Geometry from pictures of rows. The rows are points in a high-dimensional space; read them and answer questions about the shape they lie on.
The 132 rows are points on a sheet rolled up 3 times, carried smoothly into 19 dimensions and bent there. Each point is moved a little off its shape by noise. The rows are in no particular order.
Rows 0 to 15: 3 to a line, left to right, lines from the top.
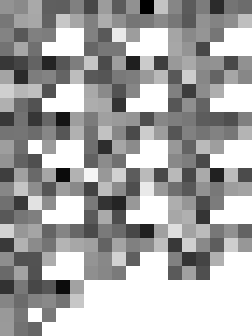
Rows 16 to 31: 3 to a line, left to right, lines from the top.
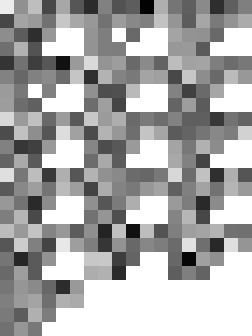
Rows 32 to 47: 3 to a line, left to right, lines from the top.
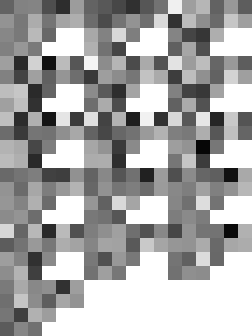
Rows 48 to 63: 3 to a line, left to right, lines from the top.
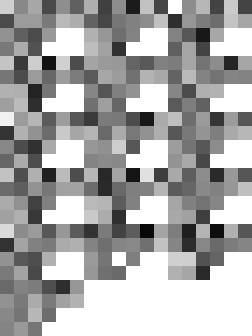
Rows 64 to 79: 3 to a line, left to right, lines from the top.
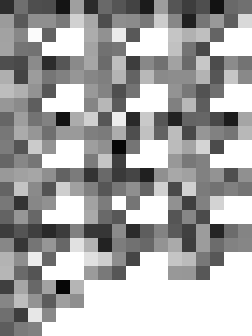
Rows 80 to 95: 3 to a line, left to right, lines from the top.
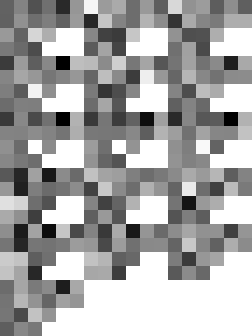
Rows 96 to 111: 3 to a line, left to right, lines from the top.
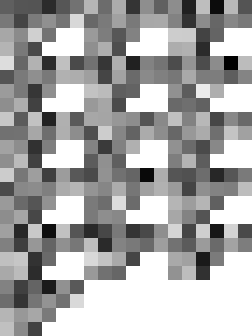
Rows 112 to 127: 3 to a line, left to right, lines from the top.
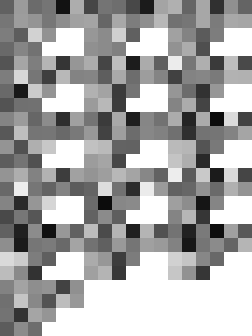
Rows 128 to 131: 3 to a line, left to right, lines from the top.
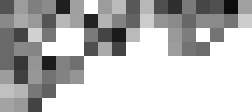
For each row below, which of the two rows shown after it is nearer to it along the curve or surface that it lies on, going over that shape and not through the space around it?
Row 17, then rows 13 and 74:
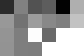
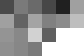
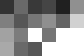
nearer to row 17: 74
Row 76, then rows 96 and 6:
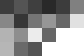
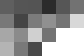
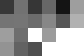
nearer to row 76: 6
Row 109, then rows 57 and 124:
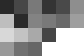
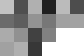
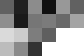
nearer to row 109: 124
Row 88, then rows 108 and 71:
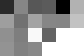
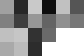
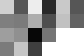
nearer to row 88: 108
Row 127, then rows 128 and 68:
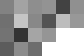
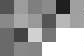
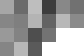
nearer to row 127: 128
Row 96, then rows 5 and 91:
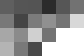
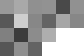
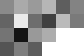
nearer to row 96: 5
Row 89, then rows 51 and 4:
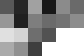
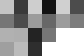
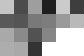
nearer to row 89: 51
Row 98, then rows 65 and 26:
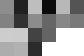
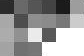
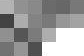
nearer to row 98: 65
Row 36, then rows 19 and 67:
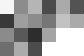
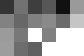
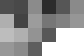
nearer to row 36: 67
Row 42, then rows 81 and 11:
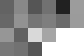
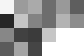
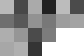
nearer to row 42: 11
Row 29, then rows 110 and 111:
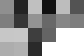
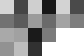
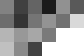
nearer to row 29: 110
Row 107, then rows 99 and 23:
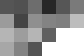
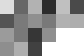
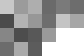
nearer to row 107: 99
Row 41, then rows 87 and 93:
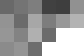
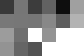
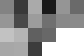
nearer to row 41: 93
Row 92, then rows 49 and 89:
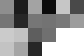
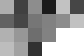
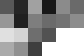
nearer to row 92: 89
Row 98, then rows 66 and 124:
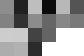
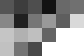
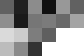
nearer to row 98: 124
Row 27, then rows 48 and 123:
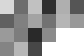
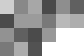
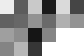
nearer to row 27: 48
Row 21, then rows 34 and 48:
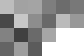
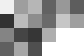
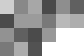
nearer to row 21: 48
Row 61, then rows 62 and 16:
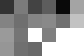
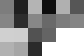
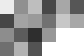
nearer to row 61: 62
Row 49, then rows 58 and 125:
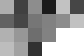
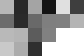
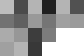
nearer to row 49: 125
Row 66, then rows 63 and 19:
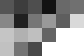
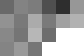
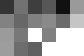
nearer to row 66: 19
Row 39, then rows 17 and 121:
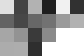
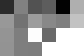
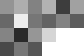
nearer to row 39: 17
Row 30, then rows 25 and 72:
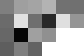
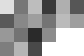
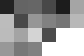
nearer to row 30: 25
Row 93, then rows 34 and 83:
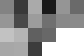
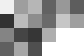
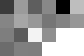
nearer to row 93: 34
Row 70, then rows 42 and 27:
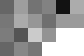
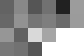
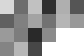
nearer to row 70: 42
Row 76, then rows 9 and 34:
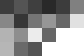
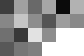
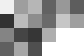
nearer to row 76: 9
